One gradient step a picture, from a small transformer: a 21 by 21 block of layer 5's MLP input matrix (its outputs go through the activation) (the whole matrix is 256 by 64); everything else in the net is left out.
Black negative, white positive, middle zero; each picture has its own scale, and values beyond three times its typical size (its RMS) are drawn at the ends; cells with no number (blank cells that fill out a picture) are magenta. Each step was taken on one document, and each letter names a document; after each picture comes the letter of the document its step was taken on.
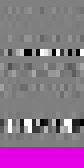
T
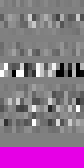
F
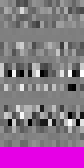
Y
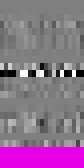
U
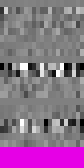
U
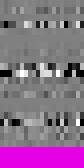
U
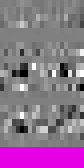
Y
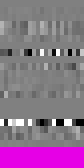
T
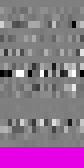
U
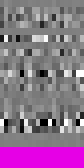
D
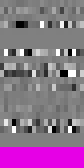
Y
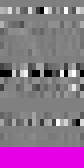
U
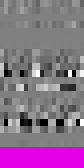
Y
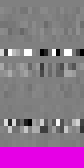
T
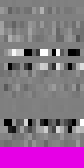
T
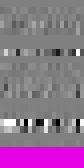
T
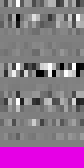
F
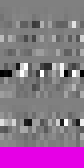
U
